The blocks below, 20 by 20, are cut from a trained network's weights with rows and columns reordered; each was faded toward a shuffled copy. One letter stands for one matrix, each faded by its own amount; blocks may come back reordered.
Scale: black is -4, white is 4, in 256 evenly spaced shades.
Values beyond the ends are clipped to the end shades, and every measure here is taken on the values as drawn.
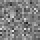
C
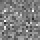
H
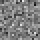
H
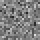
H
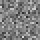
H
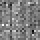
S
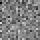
C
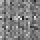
S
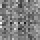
S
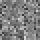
C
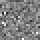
H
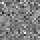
C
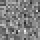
C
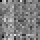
S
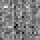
S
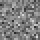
H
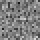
H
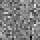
H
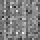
S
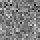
H
